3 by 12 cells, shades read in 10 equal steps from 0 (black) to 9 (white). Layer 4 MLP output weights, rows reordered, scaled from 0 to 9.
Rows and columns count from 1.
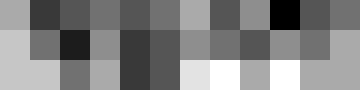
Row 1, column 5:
3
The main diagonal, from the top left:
6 4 4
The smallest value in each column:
6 2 1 4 2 3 5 3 3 0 3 4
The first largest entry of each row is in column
1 1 8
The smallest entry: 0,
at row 1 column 10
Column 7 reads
6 5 8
